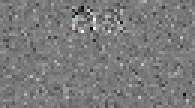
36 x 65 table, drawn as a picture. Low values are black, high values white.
Grain: fine. Roughest part: top middle. Histogram: heavy tails on both sides. Mirror symmetry: none. Slope: none. Average level on the scale: 50%. Stripes: none. Odd patch: rougher, in the top middle.
